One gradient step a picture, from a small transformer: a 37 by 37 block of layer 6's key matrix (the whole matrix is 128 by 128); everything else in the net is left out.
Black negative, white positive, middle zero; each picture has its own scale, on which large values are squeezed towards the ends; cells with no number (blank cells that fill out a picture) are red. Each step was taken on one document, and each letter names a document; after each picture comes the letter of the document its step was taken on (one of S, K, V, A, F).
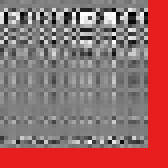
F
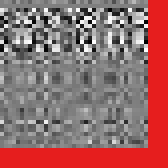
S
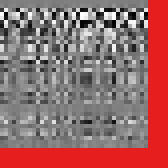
F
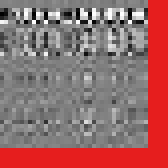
S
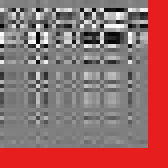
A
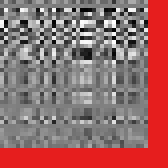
F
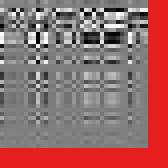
A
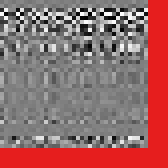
F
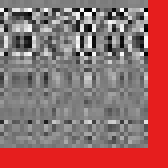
S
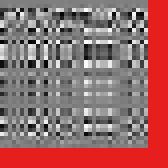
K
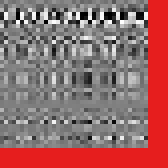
F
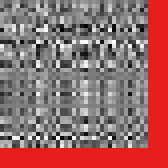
K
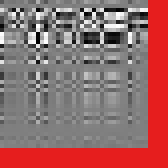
A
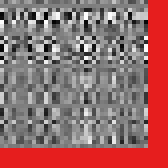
S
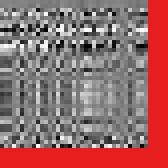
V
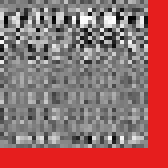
F
